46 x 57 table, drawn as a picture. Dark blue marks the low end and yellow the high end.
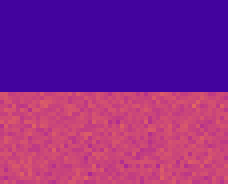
The table splits into 2 rows of 1 panel. Panel 1,1: very low, flat. Panel 2,1: middling, fine-grained, faint in contrast.
